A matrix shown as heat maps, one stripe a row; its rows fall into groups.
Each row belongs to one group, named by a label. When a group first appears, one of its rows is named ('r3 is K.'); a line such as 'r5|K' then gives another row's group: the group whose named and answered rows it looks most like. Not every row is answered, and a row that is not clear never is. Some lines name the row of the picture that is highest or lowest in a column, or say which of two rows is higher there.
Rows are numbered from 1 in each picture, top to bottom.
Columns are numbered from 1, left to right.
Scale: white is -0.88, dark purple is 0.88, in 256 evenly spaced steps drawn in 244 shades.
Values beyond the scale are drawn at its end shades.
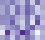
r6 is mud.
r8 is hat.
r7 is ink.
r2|hat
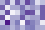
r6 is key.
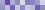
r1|key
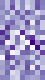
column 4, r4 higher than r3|No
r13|hat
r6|key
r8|key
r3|hat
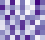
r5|ink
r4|key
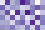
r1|ink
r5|ink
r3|hat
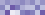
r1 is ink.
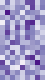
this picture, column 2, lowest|13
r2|ink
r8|hat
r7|key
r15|key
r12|mud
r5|mud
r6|hat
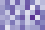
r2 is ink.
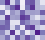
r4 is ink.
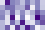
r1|key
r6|hat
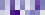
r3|mud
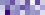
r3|key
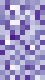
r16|hat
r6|ink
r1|key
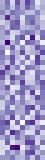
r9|key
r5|mud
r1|hat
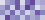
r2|hat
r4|key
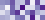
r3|mud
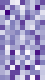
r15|mud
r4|hat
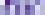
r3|hat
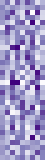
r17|mud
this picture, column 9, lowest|17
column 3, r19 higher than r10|No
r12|hat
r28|ink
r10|mud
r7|key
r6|key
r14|ink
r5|ink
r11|hat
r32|ink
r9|ink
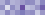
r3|ink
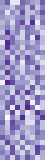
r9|key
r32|hat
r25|mud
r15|key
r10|key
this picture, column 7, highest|5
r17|key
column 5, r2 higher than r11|Yes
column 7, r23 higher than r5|No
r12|hat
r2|ink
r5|ink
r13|key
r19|hat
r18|ink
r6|hat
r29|key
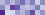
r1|ink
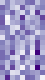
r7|hat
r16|key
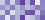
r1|ink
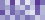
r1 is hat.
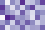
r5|hat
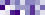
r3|mud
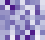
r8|hat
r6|hat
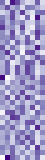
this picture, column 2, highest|32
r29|ink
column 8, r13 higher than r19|No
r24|mud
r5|mud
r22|ink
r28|hat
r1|mud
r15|hat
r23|key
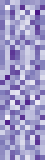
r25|key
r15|mud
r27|mud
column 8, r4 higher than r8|Yes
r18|mud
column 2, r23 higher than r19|No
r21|hat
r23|mud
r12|mud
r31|mud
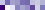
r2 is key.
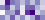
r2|key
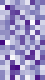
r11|ink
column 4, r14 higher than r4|Yes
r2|key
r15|mud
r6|hat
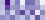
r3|ink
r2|key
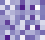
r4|ink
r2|ink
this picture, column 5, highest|2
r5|key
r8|key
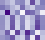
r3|key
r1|ink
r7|hat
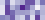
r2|ink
